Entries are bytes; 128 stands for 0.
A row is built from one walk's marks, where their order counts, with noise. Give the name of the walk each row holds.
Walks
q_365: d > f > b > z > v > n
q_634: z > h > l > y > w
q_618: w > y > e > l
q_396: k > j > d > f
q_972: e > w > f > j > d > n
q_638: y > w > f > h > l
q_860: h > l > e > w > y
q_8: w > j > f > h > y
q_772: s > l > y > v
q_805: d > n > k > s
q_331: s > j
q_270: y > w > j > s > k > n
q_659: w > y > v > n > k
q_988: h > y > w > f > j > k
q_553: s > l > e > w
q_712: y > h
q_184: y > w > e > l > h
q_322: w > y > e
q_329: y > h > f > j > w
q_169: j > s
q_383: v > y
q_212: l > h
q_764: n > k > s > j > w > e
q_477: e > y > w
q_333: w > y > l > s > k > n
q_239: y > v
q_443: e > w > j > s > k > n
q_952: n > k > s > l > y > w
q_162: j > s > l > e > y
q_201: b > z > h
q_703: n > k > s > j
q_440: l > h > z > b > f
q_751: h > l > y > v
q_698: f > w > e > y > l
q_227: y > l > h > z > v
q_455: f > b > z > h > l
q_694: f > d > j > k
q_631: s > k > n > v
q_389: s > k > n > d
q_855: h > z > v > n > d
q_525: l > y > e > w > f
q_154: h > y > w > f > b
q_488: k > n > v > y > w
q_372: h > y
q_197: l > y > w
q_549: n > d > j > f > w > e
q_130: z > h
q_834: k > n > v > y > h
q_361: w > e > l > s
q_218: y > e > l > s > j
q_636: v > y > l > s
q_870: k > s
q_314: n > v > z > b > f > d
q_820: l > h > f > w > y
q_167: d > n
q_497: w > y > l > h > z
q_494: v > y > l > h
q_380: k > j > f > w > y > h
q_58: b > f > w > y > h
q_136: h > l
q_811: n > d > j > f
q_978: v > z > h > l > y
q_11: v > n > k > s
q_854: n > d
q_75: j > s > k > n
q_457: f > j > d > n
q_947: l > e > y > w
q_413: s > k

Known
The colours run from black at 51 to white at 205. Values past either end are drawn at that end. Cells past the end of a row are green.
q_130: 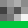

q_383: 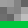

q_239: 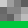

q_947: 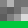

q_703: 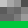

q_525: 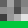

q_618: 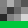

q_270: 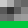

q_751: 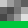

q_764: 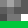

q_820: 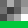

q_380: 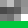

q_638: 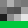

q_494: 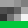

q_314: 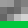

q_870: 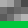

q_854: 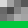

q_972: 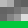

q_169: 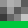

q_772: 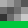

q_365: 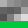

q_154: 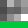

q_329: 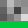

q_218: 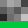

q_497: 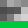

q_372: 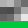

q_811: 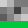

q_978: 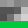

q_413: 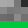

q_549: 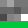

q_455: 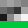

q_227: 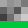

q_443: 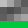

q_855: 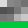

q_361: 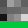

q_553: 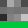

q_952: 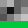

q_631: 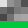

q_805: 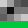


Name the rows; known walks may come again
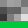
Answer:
q_212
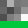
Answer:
q_860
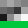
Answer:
q_455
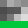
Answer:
q_497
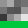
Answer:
q_698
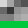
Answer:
q_167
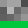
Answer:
q_331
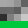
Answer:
q_136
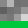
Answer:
q_477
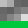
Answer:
q_972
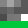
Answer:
q_764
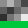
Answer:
q_162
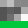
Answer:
q_8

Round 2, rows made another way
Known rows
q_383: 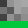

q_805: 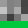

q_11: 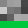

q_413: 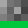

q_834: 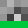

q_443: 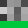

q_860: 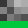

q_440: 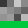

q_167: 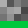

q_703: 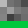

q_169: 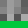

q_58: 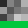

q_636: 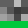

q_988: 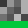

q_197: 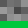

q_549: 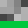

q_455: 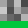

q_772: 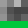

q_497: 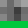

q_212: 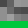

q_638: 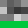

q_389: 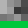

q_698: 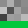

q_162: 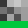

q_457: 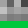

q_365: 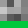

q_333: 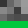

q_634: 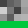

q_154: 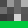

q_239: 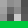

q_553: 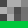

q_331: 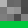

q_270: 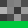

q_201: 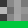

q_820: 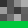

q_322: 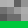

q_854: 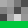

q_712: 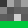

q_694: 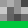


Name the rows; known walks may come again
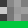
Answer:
q_201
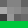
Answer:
q_75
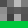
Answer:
q_751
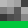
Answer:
q_764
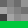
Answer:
q_947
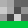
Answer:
q_488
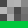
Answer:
q_553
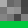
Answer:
q_331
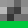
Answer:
q_952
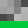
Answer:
q_549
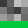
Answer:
q_494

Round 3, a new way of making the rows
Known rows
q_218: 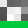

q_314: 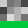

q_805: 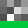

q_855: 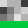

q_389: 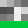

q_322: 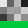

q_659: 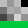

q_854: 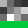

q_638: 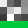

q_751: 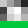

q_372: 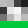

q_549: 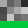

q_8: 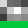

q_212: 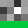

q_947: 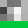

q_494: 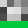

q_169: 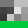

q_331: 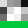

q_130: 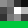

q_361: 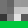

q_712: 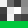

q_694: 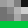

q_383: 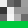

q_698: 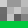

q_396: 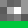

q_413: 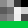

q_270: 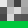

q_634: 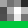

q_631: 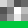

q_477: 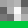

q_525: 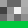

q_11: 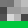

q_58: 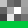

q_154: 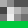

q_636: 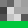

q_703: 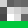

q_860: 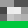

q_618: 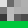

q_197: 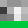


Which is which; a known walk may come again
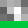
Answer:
q_477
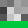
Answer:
q_636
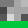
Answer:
q_11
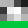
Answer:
q_372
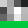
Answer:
q_772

